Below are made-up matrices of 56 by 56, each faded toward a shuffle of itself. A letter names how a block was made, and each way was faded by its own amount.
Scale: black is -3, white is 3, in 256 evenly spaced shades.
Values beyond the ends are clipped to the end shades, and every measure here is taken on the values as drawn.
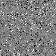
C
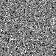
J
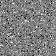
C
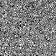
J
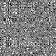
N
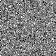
J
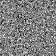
J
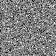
J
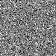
J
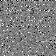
C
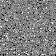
C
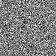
J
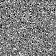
J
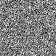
J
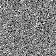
J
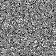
J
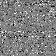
C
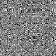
N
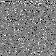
C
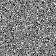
J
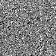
J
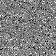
C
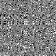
N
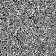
J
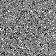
C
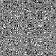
N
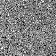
J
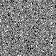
J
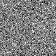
J
